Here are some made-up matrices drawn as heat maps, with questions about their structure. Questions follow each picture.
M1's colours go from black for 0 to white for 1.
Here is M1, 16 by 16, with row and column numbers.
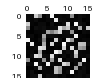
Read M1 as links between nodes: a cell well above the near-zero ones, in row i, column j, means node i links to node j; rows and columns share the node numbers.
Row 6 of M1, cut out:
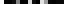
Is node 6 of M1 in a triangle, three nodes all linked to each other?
yes
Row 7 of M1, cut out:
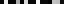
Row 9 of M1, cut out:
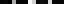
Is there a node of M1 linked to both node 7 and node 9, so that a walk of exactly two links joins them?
no
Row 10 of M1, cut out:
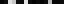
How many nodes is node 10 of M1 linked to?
4
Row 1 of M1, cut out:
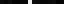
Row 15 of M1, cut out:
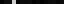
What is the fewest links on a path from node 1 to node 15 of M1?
4
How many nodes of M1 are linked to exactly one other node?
2
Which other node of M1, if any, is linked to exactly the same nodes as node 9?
node 13
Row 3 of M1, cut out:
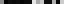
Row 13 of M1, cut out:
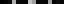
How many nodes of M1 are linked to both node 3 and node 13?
1
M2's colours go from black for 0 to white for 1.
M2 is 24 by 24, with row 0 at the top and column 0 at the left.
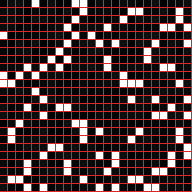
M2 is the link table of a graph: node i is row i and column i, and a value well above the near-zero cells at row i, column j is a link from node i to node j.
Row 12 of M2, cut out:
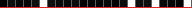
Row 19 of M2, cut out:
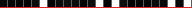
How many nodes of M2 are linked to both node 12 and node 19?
2
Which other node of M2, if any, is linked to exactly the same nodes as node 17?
none
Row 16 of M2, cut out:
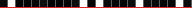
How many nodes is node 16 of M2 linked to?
5
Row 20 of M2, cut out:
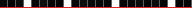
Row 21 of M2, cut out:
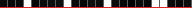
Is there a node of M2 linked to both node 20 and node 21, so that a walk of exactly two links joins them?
yes
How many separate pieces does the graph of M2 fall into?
1
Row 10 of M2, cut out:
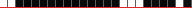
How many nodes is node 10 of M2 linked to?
6
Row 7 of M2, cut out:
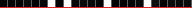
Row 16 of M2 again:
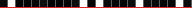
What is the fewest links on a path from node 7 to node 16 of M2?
4
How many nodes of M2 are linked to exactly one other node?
1
